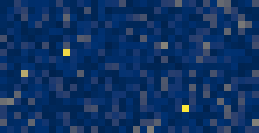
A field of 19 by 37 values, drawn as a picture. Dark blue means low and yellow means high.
There is no seam. Overall the values sit about 10% of the way up the scale. The texture is fine-grained noise. Most values sit low, with a long tail of high ones. Neither half mirrors the other. No regular stripes run through it.
